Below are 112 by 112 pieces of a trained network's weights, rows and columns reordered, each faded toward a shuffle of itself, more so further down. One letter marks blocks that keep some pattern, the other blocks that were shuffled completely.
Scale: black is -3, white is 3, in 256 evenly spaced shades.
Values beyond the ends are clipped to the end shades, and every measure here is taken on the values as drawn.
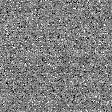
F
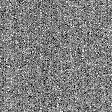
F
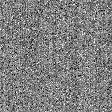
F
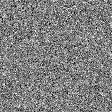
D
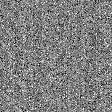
F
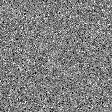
D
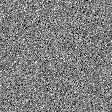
D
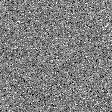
D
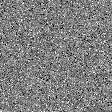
D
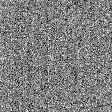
F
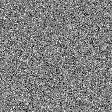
F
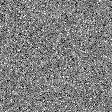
D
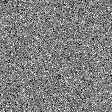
D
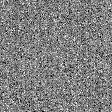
F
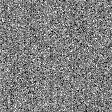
F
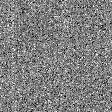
F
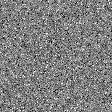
D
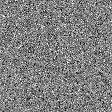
D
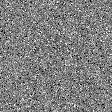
D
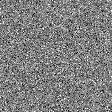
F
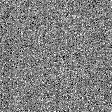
F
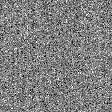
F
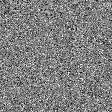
D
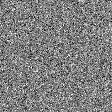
D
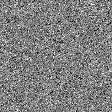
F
